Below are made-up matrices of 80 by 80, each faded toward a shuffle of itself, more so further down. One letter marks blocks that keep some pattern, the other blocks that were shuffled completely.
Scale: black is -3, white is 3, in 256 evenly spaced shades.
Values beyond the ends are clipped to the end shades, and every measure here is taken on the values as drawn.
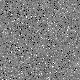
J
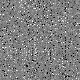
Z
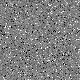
J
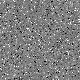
J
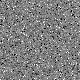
J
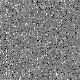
Z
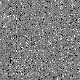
Z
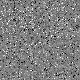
Z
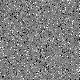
Z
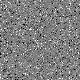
Z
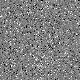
Z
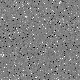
J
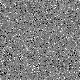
Z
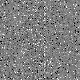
Z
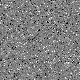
J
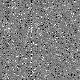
Z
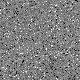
J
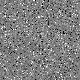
Z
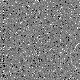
Z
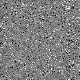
Z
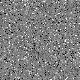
Z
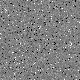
J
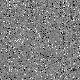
Z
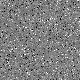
J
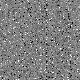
Z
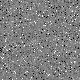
J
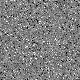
J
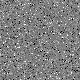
J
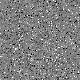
Z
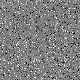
Z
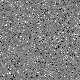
J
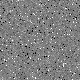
J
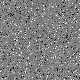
J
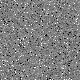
J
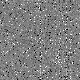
Z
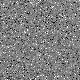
J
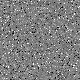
J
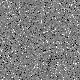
J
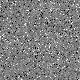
J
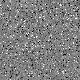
Z
